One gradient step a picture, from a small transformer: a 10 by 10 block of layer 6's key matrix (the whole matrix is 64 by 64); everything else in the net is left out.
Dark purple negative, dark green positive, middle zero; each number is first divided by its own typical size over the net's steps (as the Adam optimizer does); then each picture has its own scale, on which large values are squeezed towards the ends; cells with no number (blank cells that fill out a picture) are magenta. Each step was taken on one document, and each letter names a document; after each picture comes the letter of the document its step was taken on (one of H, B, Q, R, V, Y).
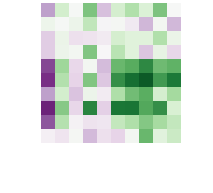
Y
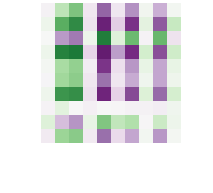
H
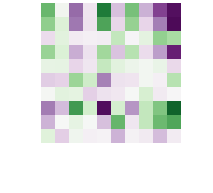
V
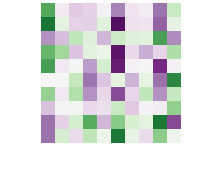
V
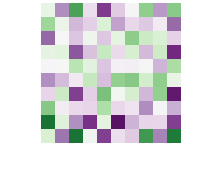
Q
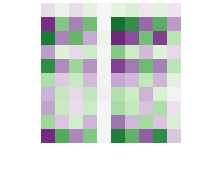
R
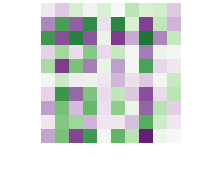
R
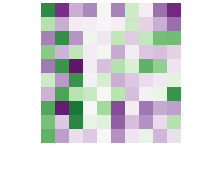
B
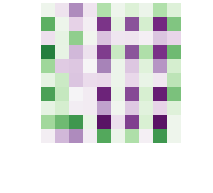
H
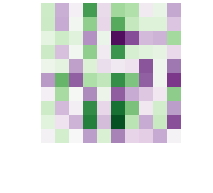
Y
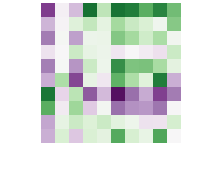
Y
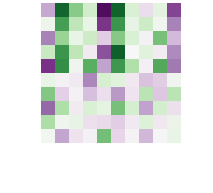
B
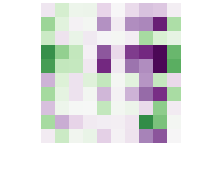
H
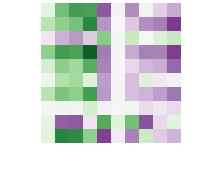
H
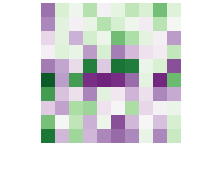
Y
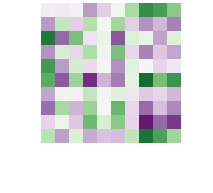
Q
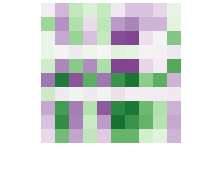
B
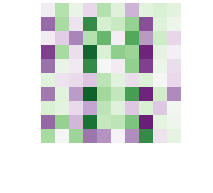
V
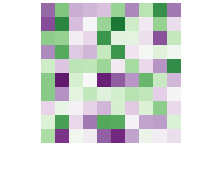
B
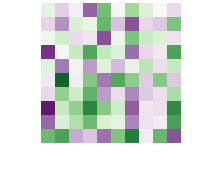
Q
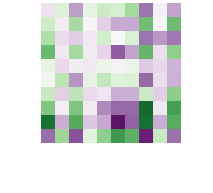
Q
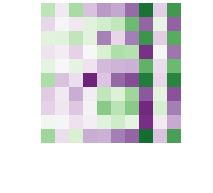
Q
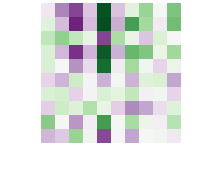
V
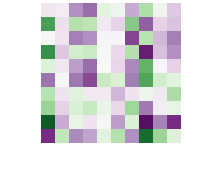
Q
